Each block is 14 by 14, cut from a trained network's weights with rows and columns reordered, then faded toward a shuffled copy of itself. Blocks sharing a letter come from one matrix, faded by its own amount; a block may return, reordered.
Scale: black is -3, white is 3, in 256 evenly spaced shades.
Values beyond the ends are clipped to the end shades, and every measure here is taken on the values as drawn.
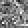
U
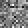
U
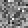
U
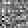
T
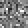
U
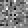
T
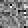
T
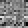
T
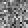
U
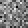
U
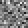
U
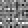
T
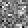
U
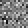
U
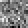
T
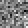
U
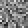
U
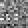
T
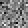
U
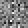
T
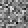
U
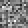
U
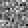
U
